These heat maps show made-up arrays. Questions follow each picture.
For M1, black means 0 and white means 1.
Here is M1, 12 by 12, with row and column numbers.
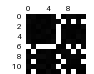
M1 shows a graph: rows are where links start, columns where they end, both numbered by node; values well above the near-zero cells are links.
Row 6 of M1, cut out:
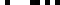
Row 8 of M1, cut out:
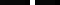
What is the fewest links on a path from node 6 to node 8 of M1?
1
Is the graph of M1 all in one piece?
no
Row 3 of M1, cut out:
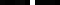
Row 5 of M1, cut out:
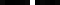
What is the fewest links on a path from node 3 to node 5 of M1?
2
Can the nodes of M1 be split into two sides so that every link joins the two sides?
no
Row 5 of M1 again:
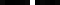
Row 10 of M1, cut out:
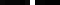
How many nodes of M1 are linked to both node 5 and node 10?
1
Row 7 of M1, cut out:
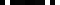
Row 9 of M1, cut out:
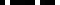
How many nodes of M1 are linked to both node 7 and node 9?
2
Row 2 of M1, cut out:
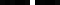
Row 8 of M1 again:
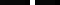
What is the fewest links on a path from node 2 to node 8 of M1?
2
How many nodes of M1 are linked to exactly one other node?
7
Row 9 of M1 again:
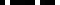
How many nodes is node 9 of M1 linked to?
3
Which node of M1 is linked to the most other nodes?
node 6
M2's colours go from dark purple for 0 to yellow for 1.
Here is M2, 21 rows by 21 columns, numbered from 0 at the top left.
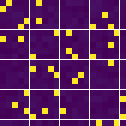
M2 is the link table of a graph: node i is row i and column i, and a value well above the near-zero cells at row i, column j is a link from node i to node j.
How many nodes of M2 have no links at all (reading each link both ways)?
1
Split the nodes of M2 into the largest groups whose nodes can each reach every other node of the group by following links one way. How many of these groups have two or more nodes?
2
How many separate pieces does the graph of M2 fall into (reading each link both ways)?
3
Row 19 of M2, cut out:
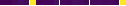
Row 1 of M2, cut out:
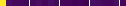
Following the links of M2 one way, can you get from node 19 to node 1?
yes
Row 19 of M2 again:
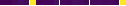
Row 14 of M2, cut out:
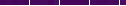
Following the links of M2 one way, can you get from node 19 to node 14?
no
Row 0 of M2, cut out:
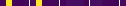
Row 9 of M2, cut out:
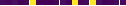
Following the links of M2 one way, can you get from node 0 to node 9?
yes
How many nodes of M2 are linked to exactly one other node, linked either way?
8
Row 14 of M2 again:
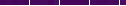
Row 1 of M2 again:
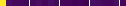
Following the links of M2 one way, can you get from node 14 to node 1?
no
